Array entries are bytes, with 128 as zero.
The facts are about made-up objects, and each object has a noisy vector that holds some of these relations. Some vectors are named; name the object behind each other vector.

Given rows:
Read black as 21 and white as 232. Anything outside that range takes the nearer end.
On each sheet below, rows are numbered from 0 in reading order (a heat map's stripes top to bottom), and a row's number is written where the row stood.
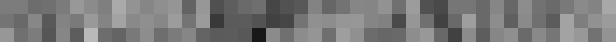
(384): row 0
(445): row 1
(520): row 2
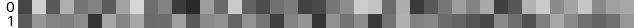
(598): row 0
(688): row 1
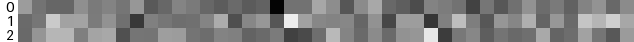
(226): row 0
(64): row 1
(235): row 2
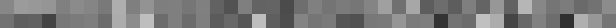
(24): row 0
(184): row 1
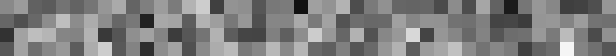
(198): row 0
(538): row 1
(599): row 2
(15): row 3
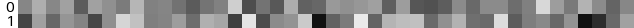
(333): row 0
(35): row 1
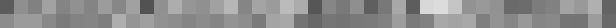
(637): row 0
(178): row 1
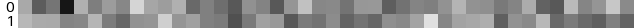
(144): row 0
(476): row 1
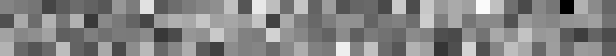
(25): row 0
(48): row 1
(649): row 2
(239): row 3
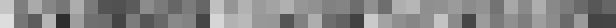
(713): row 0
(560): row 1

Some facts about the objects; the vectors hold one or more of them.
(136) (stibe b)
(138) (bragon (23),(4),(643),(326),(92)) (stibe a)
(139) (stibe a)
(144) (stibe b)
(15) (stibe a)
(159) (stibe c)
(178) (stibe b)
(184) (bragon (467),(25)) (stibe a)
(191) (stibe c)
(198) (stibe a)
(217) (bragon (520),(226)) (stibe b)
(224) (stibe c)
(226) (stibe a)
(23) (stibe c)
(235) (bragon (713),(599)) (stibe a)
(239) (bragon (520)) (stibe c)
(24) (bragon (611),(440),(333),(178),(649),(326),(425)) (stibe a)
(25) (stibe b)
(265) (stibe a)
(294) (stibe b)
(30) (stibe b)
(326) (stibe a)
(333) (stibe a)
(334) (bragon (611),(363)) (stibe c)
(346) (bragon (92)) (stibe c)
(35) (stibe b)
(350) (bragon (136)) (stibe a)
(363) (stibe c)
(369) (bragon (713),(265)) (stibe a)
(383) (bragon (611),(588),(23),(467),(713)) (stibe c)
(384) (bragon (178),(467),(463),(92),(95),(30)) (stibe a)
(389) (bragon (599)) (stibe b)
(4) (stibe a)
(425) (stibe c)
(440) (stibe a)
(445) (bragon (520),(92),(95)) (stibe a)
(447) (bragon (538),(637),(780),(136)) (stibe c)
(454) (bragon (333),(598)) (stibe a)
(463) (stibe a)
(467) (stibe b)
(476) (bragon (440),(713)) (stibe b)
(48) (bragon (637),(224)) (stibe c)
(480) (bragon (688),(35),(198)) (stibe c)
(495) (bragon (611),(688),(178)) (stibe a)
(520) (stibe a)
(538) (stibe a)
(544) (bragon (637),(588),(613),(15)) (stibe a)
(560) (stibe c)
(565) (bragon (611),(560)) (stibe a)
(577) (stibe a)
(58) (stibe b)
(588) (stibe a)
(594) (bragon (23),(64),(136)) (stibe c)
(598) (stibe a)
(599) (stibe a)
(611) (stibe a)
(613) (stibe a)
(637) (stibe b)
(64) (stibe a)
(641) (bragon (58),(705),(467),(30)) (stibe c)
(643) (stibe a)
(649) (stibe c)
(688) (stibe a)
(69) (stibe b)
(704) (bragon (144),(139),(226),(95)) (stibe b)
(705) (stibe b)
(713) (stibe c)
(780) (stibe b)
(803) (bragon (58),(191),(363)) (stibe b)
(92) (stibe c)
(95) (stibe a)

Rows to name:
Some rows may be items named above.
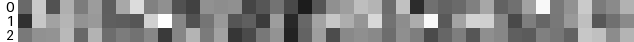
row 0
(454)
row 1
(389)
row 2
(350)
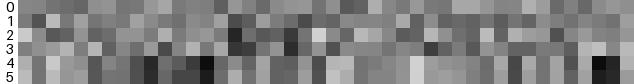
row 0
(30)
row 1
(138)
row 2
(217)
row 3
(350)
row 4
(265)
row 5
(265)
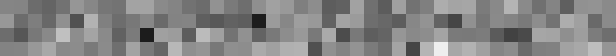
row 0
(30)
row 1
(520)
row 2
(538)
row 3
(136)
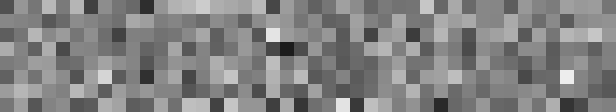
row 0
(48)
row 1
(30)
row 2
(64)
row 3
(565)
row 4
(588)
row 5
(15)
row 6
(440)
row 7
(480)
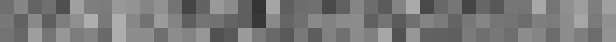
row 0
(463)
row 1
(95)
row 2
(138)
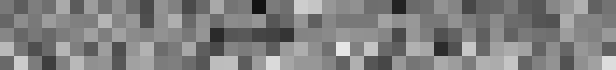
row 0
(139)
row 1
(544)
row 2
(445)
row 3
(239)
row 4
(705)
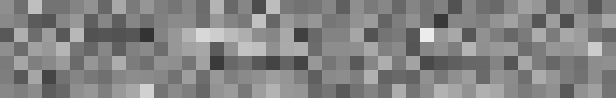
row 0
(326)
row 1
(641)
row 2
(224)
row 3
(594)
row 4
(495)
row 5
(92)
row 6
(467)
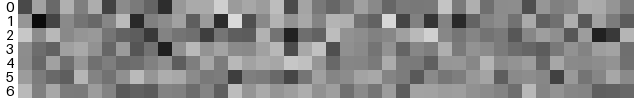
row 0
(48)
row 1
(191)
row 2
(369)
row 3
(447)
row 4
(23)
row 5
(704)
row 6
(713)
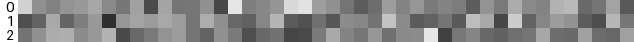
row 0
(425)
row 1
(346)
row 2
(235)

